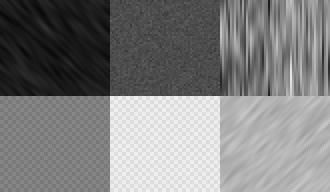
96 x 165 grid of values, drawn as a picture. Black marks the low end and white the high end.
The table splits into 2 rows of 3 panels. Panel 1,1: very low, slanting down to the right, faint in contrast. Panel 1,2: low, fine-grained, faint in contrast. Panel 1,3: middling, streaked downward, strong in contrast. Panel 2,1: middling, checkered, faint in contrast. Panel 2,2: very high, checkered, faint in contrast. Panel 2,3: high, slanting up to the right, faint in contrast.
